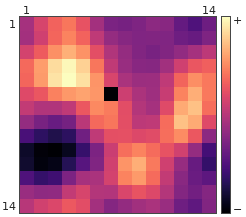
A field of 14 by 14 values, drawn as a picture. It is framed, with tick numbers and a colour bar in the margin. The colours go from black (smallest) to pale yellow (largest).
Odd rows or columns: none. Average level on the scale: 50%. Ninth with the highest average: top left. Mirror symmetry: none. Lone odd cells: 1, lower than its neighbours.
